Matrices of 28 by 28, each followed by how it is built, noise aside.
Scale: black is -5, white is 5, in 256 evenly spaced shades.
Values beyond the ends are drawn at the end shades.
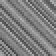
Toeplitz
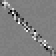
banded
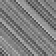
Toeplitz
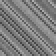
Toeplitz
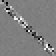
banded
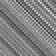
Toeplitz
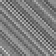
Toeplitz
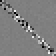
banded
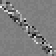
banded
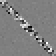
banded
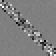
banded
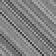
Toeplitz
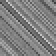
Toeplitz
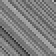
Toeplitz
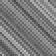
Toeplitz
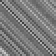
Toeplitz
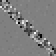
banded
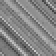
Toeplitz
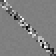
banded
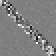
banded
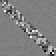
banded
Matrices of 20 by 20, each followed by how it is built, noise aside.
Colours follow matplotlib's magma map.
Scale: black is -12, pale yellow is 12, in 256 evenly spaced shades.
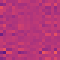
low rank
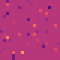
sparse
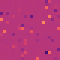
sparse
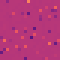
sparse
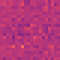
low rank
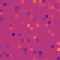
sparse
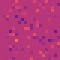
sparse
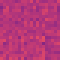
low rank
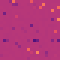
sparse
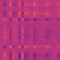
low rank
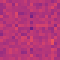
low rank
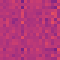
low rank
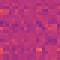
low rank
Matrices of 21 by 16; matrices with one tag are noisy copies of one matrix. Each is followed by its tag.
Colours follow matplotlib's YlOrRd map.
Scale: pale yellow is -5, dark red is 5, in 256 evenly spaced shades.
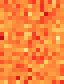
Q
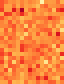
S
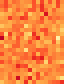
Q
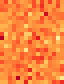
Q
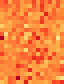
Q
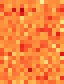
S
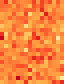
Q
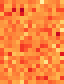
S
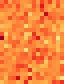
Q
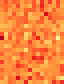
Q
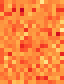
S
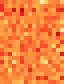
S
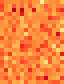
S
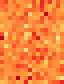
Q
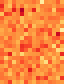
S
